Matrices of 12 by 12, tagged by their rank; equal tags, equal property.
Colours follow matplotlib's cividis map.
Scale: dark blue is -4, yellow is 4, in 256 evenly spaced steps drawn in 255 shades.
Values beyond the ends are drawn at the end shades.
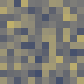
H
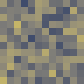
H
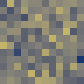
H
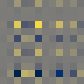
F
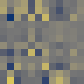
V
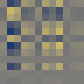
F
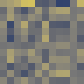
V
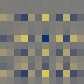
F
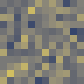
H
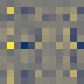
V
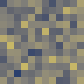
H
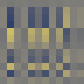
F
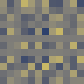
V
